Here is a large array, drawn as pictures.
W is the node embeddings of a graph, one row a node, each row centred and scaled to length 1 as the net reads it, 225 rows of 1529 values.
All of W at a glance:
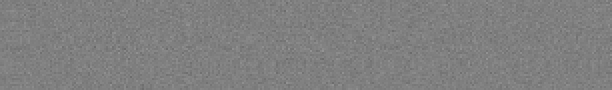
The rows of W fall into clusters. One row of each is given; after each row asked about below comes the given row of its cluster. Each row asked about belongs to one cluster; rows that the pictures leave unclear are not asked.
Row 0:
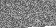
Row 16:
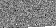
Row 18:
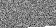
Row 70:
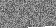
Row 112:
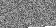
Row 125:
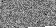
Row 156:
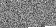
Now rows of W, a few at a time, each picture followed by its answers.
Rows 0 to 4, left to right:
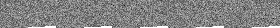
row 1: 125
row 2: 70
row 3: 0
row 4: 18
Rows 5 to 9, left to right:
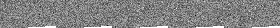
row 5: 0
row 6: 156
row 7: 16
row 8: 70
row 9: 16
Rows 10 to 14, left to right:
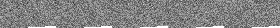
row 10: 112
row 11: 112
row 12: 0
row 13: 0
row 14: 18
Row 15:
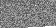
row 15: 0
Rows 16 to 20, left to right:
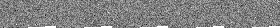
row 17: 125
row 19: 156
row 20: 112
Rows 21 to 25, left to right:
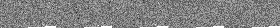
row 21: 18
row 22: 112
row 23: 18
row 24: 0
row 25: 18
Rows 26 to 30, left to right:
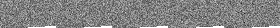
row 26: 18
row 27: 156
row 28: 18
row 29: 125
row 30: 156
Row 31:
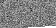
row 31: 70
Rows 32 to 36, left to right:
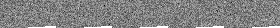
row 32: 0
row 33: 70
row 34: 18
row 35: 18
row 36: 16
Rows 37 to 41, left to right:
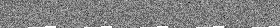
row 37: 0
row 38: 125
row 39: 125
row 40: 112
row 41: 18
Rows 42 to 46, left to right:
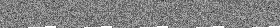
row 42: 112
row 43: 125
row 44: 70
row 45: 70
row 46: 0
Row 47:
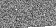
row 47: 16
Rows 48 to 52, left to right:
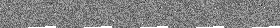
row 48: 156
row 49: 18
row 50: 112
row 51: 112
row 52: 0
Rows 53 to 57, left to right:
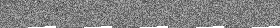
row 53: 0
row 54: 16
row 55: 18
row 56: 70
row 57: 18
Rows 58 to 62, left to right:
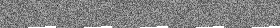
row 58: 112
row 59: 70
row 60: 0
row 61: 18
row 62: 18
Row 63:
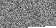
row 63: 112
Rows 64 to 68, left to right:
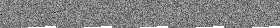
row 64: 156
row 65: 156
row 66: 18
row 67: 156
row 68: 112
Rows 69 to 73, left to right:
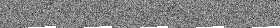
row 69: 156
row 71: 125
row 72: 16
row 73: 70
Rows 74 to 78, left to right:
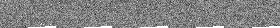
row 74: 18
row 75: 0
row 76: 0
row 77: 112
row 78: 125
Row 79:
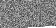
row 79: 70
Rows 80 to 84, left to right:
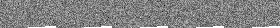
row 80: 18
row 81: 156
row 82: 125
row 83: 125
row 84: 70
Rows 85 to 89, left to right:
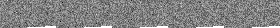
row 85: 156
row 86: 156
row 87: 18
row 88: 112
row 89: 70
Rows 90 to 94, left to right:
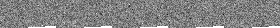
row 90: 112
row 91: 125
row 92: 112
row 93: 112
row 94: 125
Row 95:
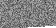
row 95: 156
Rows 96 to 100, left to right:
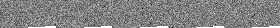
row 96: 16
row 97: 125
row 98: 125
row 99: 112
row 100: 156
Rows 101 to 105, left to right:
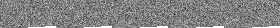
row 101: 18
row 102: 18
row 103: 125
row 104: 125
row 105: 16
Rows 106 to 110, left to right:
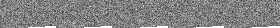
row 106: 125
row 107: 125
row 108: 112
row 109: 70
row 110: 70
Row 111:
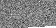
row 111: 0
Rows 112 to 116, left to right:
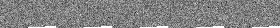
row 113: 156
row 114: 18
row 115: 0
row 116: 112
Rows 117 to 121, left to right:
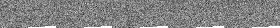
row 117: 16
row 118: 0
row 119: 16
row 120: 0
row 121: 0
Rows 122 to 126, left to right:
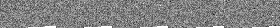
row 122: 0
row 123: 70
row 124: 70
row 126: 125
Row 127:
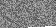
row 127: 112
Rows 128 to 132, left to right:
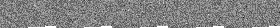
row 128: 112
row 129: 0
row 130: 156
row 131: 156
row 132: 156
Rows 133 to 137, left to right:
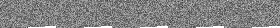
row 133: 16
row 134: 70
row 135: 0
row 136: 70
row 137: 16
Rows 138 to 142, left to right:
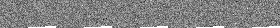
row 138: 112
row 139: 18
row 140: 112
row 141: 125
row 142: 0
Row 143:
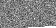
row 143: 70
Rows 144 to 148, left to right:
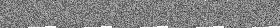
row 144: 112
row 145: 156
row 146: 70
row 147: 70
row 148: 16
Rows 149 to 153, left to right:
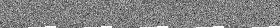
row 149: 156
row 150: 156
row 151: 18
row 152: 0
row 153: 18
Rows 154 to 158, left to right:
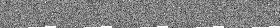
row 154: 156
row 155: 18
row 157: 156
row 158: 125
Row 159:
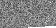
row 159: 16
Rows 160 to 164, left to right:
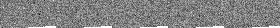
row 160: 0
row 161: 18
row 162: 125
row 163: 125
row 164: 156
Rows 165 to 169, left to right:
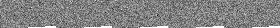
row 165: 125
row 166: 156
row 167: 16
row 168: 0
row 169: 156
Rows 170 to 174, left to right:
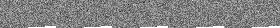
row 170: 156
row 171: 70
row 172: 112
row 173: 70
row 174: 18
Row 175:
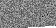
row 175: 70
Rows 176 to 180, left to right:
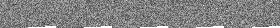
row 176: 156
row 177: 18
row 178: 125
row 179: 0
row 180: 125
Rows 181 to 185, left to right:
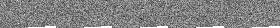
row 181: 156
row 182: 16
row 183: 125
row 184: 125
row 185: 0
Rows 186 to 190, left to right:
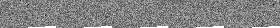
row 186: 16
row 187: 70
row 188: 156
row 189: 0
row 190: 125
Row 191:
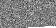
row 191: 70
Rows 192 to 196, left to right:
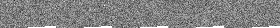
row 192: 18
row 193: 70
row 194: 112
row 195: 0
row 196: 156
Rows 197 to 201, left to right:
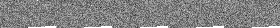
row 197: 70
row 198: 0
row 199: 112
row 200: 156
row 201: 18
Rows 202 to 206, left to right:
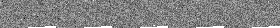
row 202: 125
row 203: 70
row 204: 112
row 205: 70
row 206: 18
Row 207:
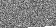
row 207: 18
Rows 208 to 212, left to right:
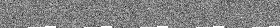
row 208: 18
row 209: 125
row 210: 112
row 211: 112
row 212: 0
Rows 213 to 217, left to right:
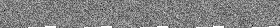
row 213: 156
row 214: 16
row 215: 125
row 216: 112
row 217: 16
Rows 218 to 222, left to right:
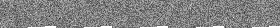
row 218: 16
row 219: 18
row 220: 16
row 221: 70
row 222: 112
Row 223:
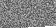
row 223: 156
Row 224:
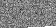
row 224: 18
